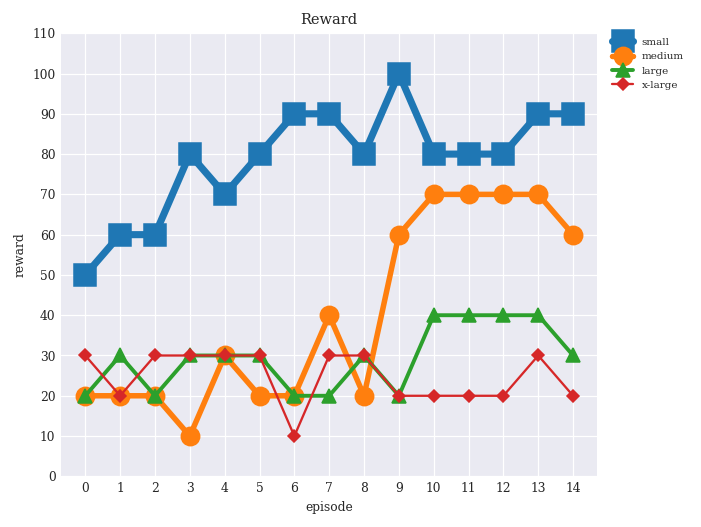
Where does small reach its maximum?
9
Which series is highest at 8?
small
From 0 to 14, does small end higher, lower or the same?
higher
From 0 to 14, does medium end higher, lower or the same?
higher
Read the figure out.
Title: Reward
x-axis: episode, ticks 0 1 2 3 4 5 6 7 8 9 10 11 12 13 14
y-axis: reward, ticks 0 10 20 30 40 50 60 70 80 90 100 110
Legend: small, medium, large, x-large
Values:
small: 50 60 60 80 70 80 90 90 80 100 80 80 80 90 90
medium: 20 20 20 10 30 20 20 40 20 60 70 70 70 70 60
large: 20 30 20 30 30 30 20 20 30 20 40 40 40 40 30
x-large: 30 20 30 30 30 30 10 30 30 20 20 20 20 30 20
